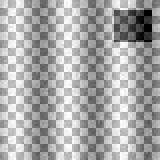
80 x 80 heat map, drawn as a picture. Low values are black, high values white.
Odd patch: lower, in the top right. Ninth with the lowest average: top right. Stripes: upright, repeating 3 times.
